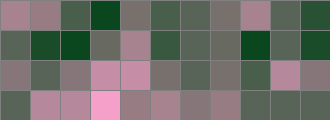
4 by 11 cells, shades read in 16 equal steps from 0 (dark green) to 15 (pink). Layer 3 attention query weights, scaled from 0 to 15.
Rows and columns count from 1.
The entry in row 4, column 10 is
5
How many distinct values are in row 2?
6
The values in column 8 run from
6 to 9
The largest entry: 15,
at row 4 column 4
